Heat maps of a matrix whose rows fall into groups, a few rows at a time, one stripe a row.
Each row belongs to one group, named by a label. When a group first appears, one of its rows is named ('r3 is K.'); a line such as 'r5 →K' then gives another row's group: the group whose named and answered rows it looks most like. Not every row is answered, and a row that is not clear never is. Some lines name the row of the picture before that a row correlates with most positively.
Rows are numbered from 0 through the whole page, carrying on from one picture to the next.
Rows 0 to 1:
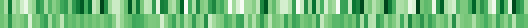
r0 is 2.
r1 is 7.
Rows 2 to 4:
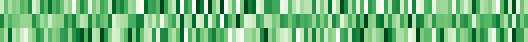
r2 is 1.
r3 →7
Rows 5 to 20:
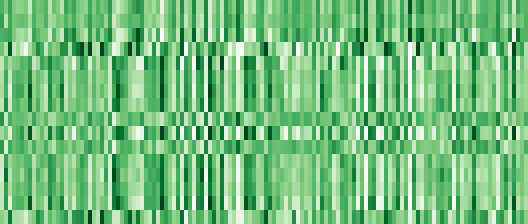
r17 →1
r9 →1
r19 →1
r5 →7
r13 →7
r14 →1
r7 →7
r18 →1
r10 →1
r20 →2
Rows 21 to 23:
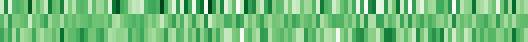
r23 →2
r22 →7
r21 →1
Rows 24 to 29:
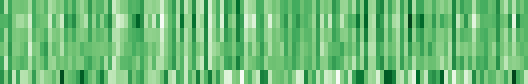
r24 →7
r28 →7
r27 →7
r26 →7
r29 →2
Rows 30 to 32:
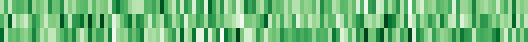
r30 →1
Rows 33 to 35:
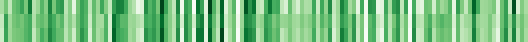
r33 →1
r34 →1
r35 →1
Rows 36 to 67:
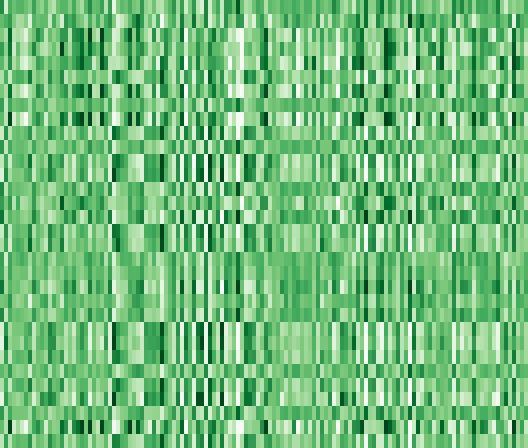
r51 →7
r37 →7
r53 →1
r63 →1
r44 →2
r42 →2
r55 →7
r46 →7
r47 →1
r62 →7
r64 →1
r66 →2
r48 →1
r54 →7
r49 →7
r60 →1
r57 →7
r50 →2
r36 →7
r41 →1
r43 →7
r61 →1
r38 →2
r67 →1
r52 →1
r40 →2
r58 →7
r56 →7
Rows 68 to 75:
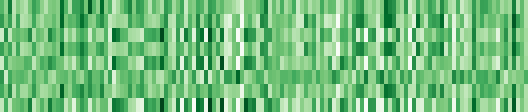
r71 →2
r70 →1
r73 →7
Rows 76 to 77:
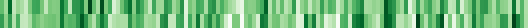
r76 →2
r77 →2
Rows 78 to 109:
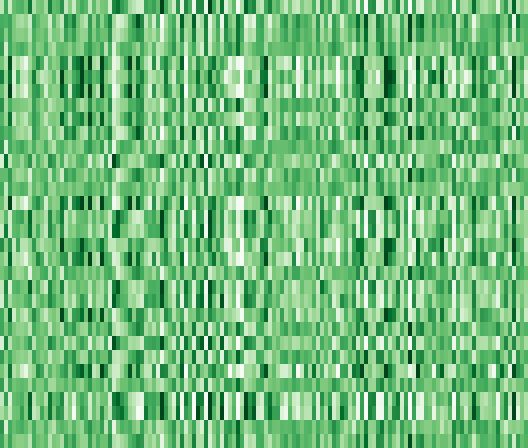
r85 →7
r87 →7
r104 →2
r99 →1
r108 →7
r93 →1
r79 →7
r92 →2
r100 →2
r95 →2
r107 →1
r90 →7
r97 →7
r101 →7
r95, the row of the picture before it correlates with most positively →77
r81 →7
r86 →2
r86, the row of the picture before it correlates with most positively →76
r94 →1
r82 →2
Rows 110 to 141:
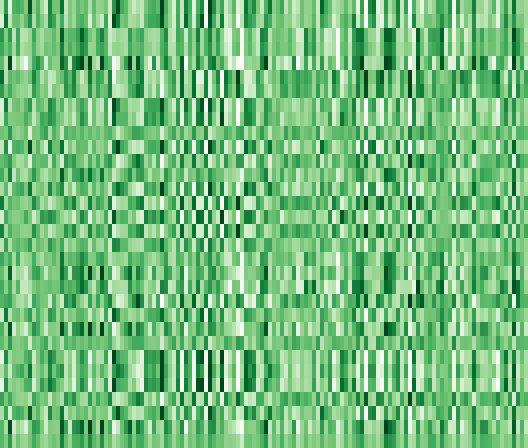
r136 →1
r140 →2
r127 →1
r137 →1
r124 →7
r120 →1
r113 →2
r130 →2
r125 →1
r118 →1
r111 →1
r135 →1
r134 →7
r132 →1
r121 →7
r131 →7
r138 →7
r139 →1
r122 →2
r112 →2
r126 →7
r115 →7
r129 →2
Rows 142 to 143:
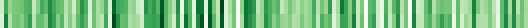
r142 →1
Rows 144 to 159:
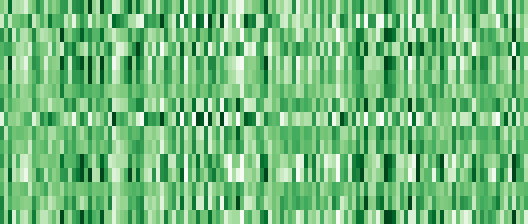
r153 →7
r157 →7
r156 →2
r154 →7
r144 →2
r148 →2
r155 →2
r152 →1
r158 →7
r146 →2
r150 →2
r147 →7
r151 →7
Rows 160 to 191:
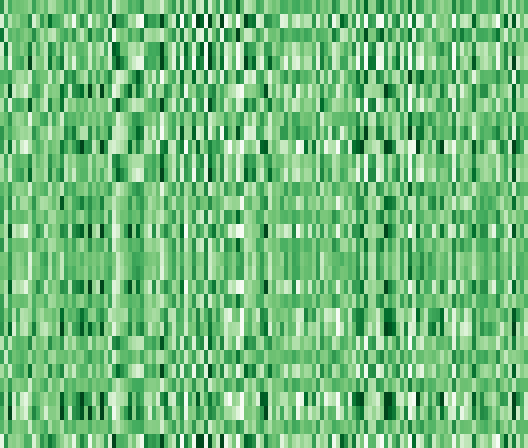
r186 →1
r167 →1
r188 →2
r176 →2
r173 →7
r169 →7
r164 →1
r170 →2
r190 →7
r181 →7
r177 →7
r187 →7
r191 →1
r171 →1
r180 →2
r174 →2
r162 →7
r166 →2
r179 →7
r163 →1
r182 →2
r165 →7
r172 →1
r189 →2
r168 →7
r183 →2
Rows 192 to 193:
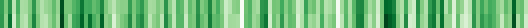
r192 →2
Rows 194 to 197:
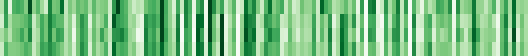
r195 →1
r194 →1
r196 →1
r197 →1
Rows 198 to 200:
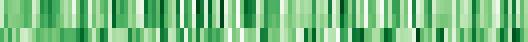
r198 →1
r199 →1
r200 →2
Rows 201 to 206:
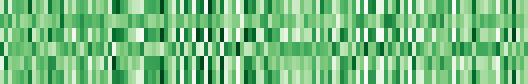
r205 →1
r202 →2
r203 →1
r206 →1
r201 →1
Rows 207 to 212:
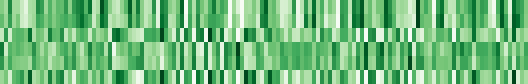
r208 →2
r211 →7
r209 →1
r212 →1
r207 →2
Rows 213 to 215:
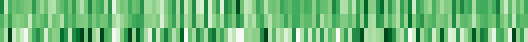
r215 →2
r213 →7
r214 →7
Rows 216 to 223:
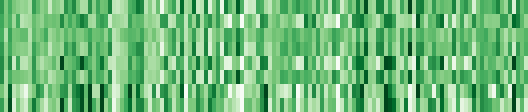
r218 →7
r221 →7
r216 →7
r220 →2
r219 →7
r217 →2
